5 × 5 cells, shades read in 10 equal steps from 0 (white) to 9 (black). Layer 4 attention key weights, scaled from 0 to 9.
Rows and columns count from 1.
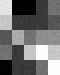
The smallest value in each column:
1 3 2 0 0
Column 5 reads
5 6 4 2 0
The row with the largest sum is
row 1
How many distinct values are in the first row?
4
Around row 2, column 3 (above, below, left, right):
9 5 7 7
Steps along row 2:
up same same down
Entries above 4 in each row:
4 4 2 2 4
